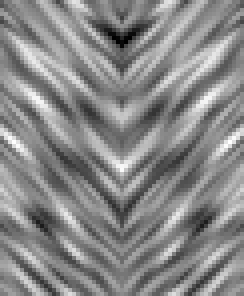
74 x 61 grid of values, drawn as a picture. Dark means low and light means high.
Mirror symmetry: left to right. Slope: none. Histogram: bell-shaped.
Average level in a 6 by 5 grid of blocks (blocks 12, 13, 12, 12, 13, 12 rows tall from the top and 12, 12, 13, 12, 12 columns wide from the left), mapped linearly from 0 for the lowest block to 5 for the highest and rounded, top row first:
35053 | 55355 | 43334 | 40404 | 23132 | 42224
